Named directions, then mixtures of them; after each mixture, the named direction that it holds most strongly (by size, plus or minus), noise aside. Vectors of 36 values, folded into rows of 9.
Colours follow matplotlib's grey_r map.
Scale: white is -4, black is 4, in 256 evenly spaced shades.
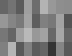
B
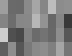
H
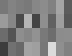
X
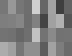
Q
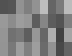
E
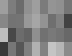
H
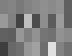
X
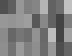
E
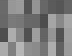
H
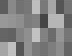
Q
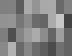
B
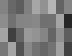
H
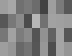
E
